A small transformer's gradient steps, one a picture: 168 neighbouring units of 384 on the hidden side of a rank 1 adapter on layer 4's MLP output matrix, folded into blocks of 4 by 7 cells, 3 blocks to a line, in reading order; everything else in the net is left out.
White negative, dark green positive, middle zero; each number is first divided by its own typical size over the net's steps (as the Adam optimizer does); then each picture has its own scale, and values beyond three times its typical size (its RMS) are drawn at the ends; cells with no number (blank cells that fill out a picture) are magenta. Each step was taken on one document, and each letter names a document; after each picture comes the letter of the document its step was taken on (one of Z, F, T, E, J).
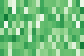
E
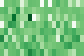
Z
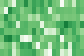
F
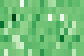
Z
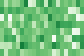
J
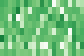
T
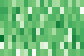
T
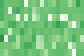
Z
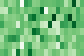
F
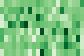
E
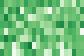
F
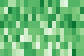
F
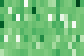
Z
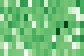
J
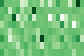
Z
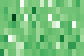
Z
